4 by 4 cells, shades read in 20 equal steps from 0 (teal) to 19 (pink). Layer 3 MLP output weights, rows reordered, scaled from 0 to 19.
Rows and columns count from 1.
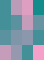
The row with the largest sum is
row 4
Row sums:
35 32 29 49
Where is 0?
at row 1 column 4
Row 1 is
4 14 17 0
